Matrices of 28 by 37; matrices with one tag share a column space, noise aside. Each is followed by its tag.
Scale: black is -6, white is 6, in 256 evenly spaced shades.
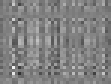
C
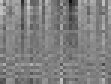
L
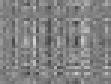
C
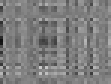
C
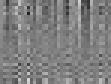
L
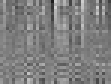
L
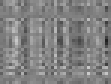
C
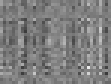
C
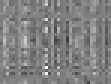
C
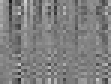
L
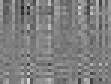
L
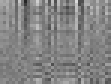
L
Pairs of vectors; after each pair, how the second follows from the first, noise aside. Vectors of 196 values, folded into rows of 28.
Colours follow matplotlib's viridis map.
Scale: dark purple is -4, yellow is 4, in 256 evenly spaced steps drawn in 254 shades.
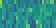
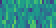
negated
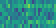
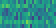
reversed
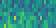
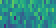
negated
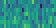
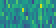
negated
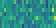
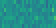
shrunk
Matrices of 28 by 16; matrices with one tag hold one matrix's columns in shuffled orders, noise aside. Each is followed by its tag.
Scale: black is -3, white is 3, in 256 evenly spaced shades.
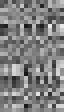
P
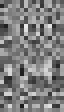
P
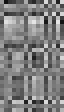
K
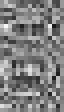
P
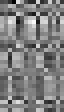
K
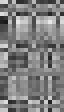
K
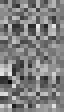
P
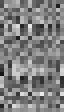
P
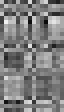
K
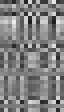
K
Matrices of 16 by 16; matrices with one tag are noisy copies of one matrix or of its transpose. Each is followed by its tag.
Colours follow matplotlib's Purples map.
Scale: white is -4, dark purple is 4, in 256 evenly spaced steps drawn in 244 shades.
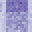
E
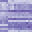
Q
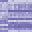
Q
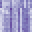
Q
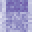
E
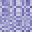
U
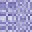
U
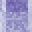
E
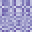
U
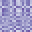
U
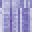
Q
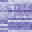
Q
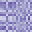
U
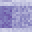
E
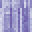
Q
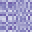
U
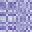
U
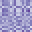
U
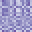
U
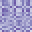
U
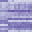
Q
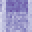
E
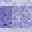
E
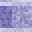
E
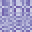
U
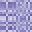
U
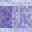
E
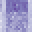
E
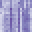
Q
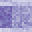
E
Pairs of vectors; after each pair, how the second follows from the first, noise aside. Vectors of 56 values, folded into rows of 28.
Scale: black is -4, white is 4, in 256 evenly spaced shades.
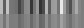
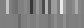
partly zeroed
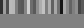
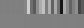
partly zeroed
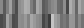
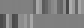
partly zeroed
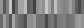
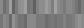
shrunk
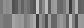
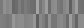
shrunk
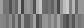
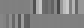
partly zeroed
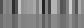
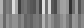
negated
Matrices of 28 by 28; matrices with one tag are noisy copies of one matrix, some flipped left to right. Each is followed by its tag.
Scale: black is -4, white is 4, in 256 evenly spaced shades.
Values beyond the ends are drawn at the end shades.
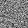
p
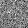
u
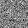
u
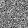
u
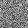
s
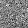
s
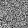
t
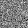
t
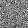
s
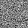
t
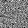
p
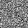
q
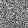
s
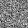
q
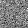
s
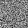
t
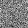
s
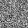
q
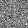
q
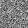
u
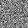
p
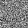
t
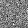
s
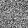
u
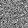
p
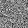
p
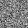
q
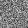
u
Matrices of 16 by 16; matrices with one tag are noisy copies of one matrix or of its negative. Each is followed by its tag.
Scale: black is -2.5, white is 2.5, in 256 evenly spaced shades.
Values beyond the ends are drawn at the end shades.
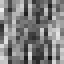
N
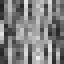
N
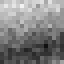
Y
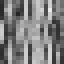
N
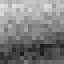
Y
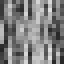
N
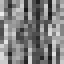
N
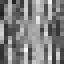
N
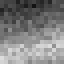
Y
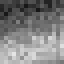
Y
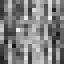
N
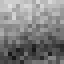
Y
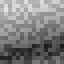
Y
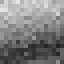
Y
